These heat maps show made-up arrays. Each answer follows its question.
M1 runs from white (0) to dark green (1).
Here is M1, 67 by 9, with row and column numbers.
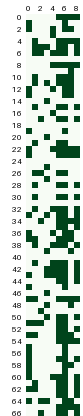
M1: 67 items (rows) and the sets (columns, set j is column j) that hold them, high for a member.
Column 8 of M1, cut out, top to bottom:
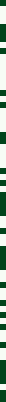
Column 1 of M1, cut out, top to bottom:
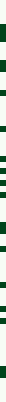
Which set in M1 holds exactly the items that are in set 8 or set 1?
5
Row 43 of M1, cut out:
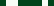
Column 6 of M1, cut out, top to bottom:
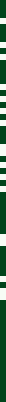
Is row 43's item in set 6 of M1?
yes
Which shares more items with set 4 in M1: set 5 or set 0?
set 5
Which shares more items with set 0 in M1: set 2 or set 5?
set 5
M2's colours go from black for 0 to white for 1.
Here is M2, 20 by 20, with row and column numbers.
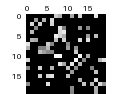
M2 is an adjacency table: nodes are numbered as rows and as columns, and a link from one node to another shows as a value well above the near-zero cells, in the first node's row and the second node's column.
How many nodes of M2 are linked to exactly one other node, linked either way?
0
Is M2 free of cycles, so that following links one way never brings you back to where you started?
no
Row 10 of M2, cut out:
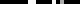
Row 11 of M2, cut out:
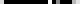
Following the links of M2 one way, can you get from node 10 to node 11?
yes
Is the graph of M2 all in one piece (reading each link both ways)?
yes
